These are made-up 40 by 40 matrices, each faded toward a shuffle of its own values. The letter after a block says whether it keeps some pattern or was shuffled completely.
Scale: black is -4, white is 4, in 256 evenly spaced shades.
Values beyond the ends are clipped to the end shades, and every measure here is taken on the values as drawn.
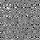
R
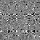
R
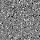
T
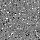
T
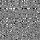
R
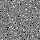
T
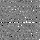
R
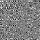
R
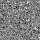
T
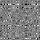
R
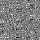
R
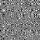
R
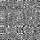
R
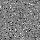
T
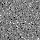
T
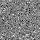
T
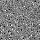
T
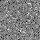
T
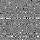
R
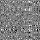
R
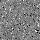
T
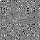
R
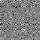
R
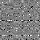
R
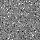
T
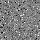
T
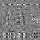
R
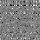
R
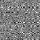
R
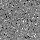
T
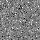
T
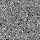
T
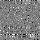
R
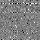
R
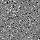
T
